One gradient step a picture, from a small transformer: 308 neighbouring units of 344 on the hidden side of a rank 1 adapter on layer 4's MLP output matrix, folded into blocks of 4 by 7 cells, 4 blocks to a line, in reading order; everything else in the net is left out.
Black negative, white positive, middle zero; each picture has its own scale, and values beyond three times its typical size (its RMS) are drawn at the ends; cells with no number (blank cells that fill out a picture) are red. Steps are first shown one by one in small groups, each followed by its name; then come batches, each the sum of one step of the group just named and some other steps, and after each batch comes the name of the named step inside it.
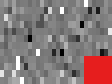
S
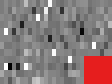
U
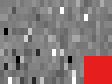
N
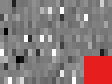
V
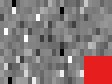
U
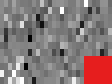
S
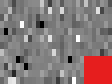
V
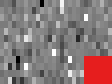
N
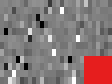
N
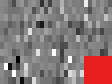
N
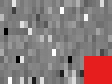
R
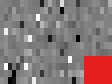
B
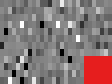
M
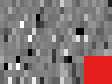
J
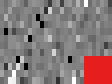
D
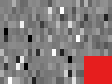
M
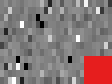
D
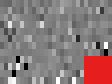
D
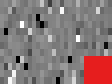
R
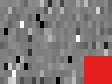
D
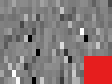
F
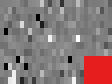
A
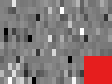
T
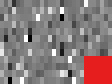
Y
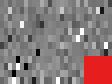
F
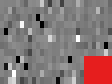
A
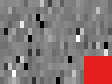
F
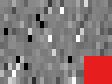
T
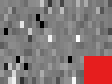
A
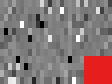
T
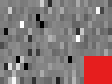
F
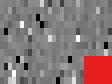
A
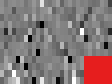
F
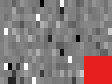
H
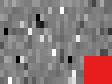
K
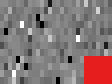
H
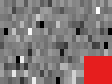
H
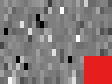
K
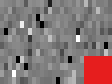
H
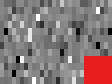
H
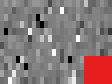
K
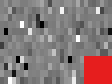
K
